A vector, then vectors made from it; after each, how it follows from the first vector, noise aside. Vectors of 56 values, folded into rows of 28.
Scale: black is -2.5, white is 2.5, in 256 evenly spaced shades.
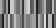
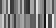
negated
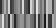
negated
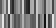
negated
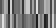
sign-scrambled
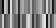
reversed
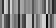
reversed
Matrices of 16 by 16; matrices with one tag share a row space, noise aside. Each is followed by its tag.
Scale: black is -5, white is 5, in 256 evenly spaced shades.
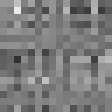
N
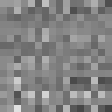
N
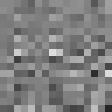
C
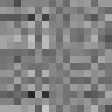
N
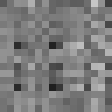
C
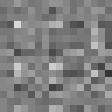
C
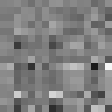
C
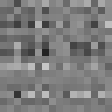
N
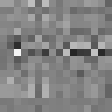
N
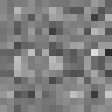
C
